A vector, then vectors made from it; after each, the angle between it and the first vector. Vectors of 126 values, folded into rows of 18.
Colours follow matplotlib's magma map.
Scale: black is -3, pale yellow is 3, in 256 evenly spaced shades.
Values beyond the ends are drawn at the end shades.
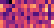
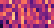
partly opposed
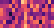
partly aligned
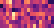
partly opposed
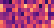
nearly parallel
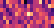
orthogonal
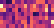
nearly parallel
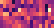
partly opposed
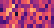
partly opposed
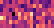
orthogonal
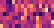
partly aligned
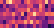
partly opposed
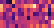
nearly parallel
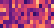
partly aligned
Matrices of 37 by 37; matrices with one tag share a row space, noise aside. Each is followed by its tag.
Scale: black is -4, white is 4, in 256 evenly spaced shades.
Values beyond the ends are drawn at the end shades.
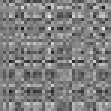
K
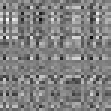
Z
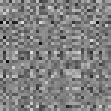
Z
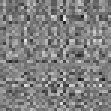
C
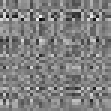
Z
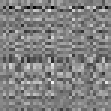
K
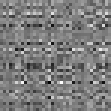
K
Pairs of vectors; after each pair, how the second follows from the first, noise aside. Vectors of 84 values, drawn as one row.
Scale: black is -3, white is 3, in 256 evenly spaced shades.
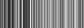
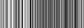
negated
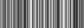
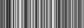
reversed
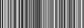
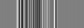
partly zeroed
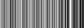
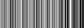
copied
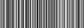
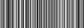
copied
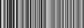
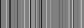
partly zeroed
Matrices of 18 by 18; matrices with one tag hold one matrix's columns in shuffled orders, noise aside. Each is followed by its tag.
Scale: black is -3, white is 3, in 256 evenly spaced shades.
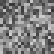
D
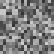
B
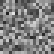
B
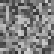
D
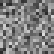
D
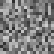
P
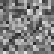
B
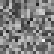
P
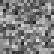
D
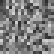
B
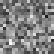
D
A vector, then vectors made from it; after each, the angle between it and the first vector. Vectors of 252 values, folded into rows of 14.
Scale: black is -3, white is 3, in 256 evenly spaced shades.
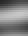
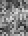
partly aligned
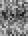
partly opposed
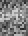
partly aligned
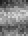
nearly parallel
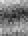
nearly opposite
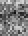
partly opposed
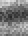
nearly opposite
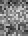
partly aligned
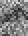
partly opposed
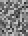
orthogonal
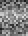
partly aligned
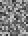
orthogonal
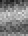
nearly parallel
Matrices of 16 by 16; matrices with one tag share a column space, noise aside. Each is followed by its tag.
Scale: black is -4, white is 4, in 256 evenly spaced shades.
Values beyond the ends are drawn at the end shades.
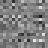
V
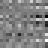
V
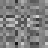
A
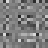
V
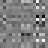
V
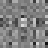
A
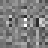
A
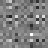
V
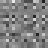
V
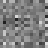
A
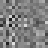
A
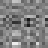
A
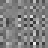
A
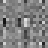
A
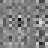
A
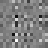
V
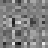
A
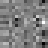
A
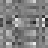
A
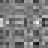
A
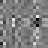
A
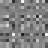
V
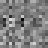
A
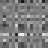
V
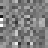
A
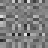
V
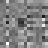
A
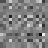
V
